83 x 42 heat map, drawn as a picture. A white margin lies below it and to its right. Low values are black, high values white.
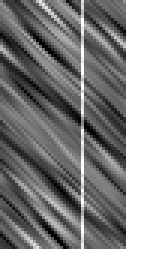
The grain runs diagonally down to the right. The halves do not mirror each other. There is no overall slope. Overall the values sit about 40% of the way up the scale. Column 28 differs from the columns beside it.
